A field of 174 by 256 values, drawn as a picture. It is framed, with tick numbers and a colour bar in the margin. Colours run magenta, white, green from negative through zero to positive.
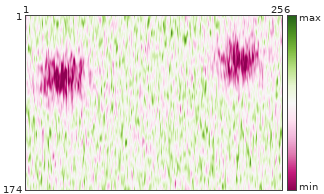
Average level on the scale: 50%. Dips: two. Histogram: skewed, a long tail of low values.
